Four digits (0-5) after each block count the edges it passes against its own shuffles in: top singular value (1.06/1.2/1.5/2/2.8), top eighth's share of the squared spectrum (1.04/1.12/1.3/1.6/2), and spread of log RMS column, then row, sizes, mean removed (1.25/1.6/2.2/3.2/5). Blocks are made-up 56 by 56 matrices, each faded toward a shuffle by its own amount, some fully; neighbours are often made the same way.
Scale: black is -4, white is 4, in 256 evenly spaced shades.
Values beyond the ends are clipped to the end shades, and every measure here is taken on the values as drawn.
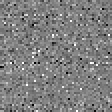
3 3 0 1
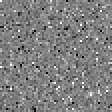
1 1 0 0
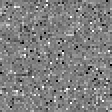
1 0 0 0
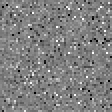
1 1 0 0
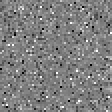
0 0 0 0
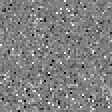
1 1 0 0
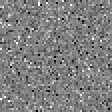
0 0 0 0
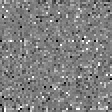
2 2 0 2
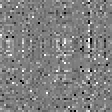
4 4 2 2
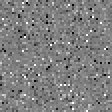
1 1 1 0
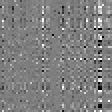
5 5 3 2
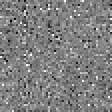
3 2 0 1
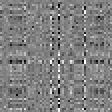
5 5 3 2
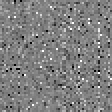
3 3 1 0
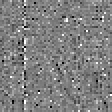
4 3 2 0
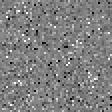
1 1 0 0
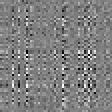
5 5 4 3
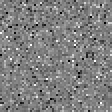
0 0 0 0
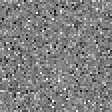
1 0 0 0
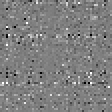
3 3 2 2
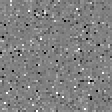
0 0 0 0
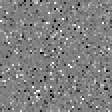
0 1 0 1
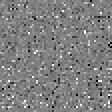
1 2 1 1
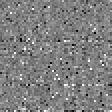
3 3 0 1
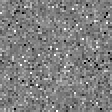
0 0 0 0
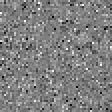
2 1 0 0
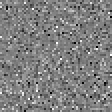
2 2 0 0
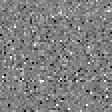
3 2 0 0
